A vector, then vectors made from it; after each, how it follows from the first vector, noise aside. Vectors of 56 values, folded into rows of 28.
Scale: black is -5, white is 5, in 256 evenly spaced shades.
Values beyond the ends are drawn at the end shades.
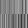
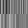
reversed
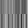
sign-scrambled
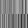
copied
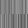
shrunk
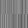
shrunk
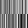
scaled up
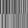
reversed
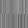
shrunk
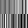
scaled up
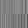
shrunk
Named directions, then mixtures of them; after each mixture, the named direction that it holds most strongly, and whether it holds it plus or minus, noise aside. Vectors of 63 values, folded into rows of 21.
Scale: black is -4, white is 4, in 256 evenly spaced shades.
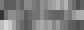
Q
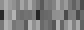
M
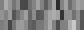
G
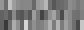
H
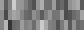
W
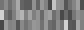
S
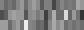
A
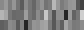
A, minus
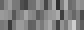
G, plus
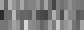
H, plus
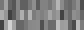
S, plus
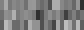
M, plus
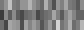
H, plus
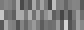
S, plus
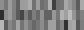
S, minus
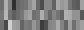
W, minus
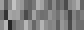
W, plus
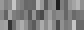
W, plus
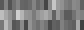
H, minus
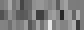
G, plus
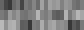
Q, plus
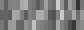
G, minus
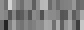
H, plus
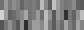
A, minus
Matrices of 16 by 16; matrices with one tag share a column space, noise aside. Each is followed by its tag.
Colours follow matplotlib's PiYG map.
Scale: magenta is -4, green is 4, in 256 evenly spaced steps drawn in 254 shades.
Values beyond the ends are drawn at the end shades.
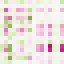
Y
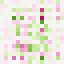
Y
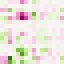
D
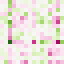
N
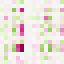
Y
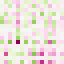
N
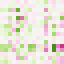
Y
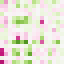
N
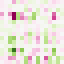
D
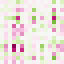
Y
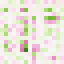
Y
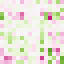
D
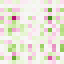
Y
